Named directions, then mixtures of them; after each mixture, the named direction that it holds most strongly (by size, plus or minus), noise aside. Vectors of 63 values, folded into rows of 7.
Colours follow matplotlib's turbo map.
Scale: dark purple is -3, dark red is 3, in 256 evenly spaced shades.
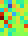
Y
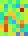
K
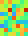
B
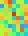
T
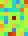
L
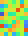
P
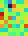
Y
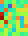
Y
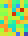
K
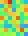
T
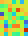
P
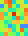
T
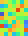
P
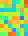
L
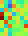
Y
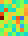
T
